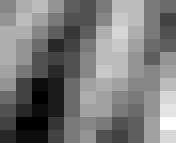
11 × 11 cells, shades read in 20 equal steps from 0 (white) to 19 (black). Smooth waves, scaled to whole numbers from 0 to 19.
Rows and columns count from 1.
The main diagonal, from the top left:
9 5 9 16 13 9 6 9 11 7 3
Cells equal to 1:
0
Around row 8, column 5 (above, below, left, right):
11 11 17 6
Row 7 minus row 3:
2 8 9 5 -4 -5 0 4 3 -1 -8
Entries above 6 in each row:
7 8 6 8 8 9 9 9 10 10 10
